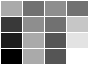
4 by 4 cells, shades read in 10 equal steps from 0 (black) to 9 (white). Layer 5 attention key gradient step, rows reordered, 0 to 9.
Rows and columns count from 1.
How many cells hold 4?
3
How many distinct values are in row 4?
4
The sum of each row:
19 18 18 18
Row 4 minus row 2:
-2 1 -1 2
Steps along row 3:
up down up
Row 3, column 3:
3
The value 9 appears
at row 4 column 4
